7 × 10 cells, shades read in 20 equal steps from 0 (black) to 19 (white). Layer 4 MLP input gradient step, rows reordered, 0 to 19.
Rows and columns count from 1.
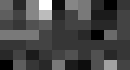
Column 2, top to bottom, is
3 5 4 9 4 5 7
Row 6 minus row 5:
-1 1 -3 -1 1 2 0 2 -1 0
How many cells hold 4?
17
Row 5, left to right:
4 4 5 5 4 4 4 4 4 4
